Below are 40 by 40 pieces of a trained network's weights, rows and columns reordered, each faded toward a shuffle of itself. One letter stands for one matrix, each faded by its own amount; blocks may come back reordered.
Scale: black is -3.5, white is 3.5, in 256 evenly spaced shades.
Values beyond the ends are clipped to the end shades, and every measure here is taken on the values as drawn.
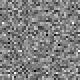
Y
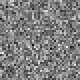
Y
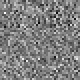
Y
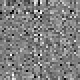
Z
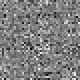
Z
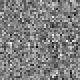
Y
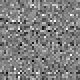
Z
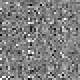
Z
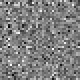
Z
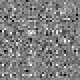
Z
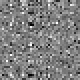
Z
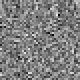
Y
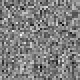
Y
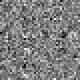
Y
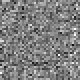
Y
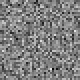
Y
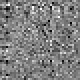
Z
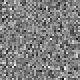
Y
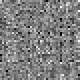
Z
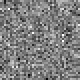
Y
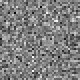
Y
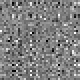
Z
